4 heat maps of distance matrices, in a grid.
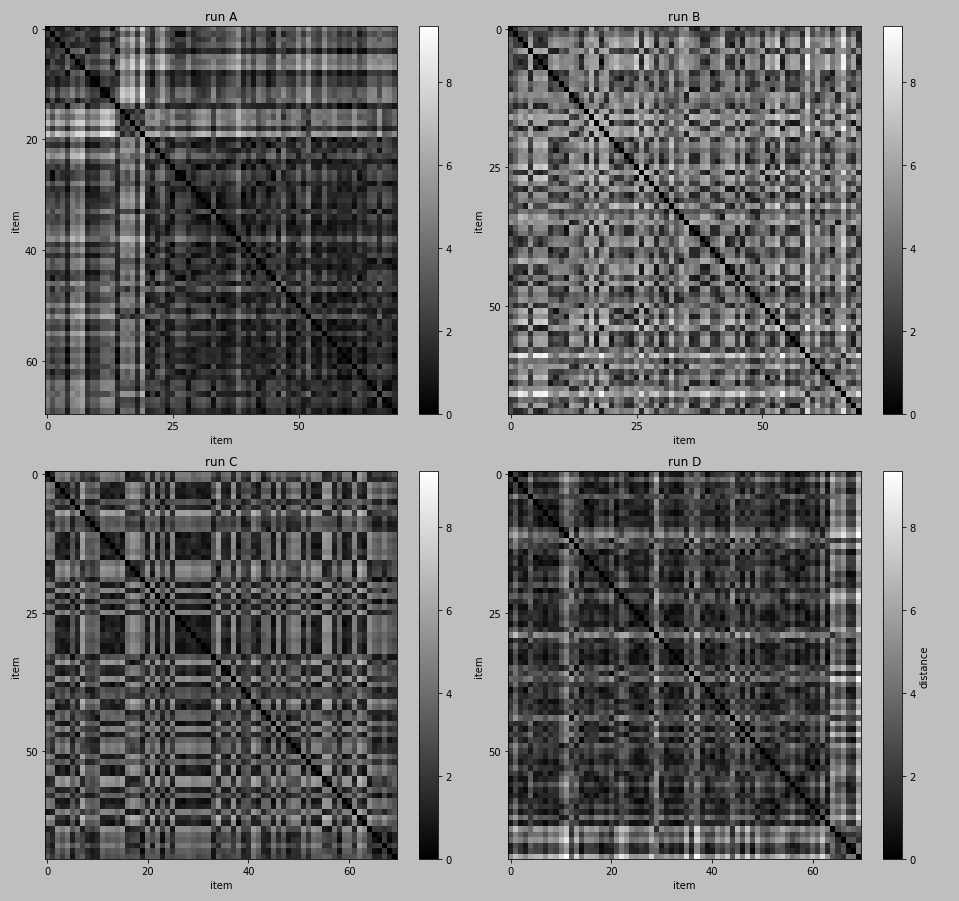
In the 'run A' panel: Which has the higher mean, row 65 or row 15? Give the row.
15
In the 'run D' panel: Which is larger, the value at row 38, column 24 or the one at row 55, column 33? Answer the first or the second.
the first
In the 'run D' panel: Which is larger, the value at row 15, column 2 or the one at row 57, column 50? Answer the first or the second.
the second
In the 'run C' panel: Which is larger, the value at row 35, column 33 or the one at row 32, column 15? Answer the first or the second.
the first
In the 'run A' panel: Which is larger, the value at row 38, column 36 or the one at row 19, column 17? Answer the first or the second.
the first
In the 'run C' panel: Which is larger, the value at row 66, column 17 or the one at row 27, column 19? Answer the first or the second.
the second
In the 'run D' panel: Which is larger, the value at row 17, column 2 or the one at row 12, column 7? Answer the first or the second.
the second
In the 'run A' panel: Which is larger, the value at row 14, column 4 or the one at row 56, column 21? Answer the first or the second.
the second
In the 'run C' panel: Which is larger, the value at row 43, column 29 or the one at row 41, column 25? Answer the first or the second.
the second
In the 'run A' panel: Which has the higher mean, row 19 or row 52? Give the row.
19
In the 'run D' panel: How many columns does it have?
70
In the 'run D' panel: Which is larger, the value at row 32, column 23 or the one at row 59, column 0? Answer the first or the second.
the first
